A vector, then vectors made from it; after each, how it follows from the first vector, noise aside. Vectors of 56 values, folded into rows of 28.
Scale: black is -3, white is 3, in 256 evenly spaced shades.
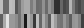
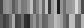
reversed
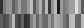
reversed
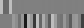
partly zeroed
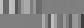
partly zeroed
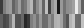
reversed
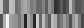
copied
